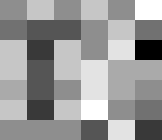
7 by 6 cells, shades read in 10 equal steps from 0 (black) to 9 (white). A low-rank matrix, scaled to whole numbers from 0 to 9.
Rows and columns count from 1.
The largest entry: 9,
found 2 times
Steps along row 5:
down up up down down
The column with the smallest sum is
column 2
